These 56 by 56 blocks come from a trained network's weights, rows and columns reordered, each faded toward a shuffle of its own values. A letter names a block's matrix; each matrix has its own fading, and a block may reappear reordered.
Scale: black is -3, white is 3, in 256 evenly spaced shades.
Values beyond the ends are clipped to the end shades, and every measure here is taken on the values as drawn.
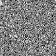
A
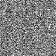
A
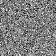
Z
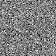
A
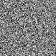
Z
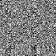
A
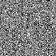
A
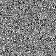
Z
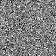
Z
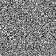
Z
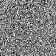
Z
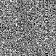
A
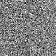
A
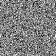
Z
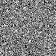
Z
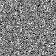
Z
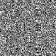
A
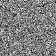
Z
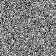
Z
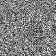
A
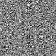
A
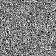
Z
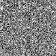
A
